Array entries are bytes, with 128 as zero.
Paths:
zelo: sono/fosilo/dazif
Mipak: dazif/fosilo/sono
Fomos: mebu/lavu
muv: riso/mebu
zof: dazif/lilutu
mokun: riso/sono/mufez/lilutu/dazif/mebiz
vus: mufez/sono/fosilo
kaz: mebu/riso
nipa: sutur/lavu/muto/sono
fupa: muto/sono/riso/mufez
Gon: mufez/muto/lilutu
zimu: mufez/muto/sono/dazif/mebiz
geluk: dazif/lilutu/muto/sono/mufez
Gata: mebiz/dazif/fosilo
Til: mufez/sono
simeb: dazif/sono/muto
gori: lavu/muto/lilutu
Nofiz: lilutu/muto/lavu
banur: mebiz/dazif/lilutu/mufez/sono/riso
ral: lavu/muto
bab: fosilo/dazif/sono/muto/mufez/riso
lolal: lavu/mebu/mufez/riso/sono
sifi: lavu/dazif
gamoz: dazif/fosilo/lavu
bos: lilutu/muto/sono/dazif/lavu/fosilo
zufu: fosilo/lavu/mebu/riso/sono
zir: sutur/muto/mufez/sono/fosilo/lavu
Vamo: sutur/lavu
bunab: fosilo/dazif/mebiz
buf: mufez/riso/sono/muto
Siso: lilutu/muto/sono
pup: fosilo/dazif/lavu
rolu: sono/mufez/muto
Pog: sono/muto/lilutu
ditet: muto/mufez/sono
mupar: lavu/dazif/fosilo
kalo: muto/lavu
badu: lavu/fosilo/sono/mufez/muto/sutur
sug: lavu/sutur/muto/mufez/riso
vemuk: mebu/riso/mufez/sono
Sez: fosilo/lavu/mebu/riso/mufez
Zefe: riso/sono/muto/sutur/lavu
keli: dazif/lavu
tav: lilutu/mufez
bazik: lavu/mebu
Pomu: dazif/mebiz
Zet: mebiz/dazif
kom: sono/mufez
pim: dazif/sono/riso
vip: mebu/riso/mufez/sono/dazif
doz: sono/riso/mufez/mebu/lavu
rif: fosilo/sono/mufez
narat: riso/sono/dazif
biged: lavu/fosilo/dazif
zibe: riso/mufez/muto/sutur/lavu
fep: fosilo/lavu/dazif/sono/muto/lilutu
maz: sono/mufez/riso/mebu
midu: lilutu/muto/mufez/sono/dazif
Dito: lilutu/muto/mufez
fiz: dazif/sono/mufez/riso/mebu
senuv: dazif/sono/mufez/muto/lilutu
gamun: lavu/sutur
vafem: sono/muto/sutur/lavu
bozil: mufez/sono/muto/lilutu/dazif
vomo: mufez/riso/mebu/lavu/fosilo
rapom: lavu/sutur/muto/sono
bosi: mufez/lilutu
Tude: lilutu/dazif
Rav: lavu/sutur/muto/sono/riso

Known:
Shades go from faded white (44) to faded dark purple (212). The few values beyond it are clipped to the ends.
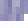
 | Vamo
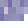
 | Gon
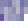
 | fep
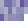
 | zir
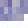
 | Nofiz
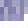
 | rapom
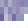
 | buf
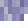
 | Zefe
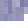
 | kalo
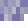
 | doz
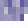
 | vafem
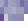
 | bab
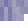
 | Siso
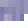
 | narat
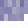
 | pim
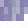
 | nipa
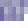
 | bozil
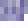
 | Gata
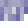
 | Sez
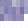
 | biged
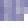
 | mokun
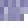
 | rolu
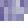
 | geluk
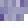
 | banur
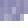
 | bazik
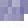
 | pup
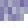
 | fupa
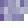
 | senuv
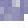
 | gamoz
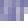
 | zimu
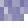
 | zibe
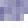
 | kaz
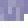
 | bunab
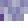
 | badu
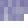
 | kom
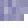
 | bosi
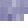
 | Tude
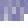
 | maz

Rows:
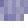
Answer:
Pomu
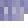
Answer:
Dito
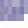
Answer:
sifi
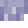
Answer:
zufu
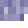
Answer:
Pog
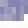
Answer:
muv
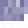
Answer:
simeb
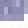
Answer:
ral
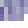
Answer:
Rav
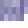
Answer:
mupar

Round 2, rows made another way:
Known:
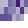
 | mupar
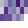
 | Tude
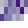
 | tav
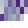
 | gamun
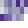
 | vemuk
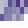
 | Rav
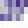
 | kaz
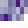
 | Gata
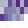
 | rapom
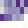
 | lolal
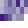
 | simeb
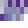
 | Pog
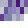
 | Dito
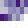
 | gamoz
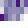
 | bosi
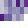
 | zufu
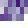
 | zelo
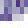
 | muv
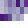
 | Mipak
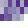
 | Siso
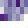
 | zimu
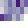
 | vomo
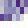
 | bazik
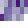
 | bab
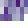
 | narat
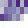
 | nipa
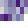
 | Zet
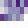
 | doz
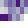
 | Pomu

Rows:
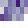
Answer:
vus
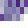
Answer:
Nofiz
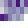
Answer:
senuv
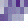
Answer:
Zefe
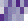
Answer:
rolu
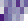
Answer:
buf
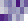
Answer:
fiz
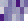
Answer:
rif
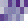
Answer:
vafem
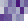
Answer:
biged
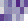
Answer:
maz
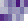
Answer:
pim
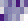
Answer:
Gon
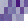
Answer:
bos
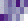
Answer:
pup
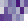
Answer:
sifi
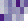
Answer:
Sez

